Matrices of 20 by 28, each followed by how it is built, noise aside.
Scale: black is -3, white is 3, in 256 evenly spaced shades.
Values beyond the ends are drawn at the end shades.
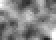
smooth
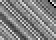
Toeplitz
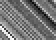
Toeplitz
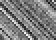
Toeplitz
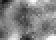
smooth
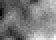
smooth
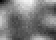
smooth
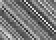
Toeplitz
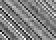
Toeplitz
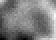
smooth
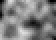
smooth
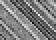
Toeplitz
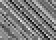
Toeplitz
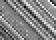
Toeplitz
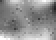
smooth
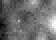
smooth
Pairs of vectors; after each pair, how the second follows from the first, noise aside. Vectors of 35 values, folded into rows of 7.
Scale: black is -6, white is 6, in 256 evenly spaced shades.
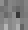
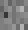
shuffled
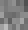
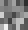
scaled up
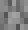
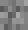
shuffled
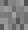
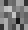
scaled up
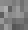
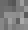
reversed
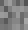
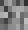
scaled up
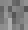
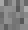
shuffled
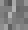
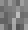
reversed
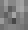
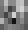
scaled up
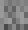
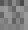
reversed
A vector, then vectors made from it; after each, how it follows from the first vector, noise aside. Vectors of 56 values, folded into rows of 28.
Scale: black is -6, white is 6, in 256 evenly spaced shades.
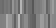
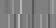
partly zeroed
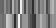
scaled up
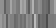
wrapped around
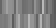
wrapped around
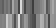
scaled up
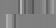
partly zeroed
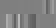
partly zeroed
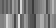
scaled up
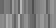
copied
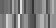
scaled up
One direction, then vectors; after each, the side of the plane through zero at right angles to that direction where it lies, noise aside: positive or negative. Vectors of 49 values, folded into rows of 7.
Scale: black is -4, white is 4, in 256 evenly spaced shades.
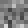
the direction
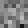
negative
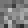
negative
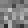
negative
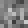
negative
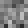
negative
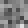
positive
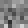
positive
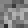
negative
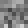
positive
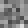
positive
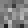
negative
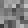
positive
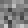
positive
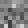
positive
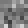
positive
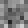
positive
